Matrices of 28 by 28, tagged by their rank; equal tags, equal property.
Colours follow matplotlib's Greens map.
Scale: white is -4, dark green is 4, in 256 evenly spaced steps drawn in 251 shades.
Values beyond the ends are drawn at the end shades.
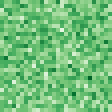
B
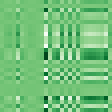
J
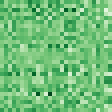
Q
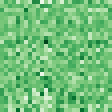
Q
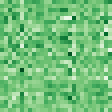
Q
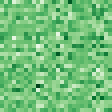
Q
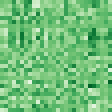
Q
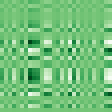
J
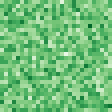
B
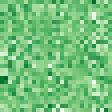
Q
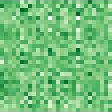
Q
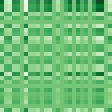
J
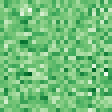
Q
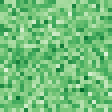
B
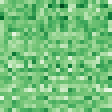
Q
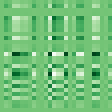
J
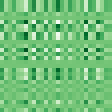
J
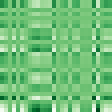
J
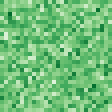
B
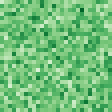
B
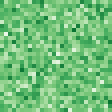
B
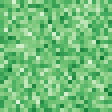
B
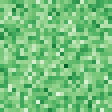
B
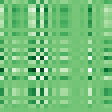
J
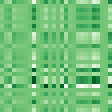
J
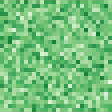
B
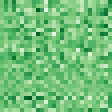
Q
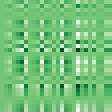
J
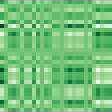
J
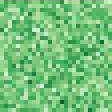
B
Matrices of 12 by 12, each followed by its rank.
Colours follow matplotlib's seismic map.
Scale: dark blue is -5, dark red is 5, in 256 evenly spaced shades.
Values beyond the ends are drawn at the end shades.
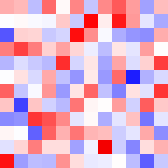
full rank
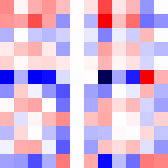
two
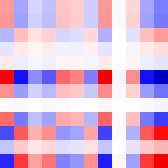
one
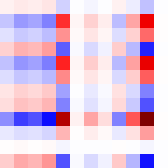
one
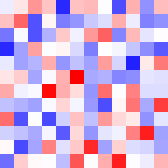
full rank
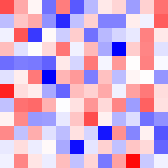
full rank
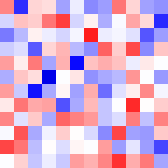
full rank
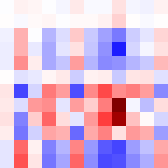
two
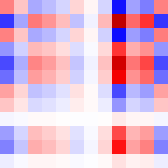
one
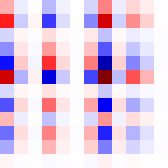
one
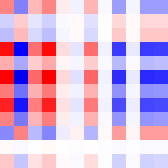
one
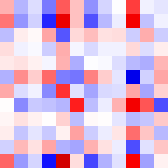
two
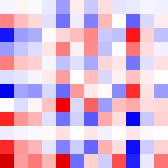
two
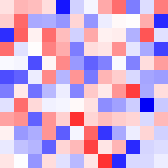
full rank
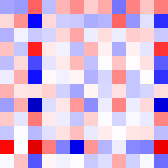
two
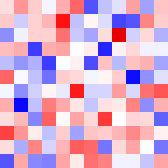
full rank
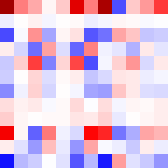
two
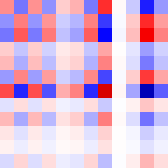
one
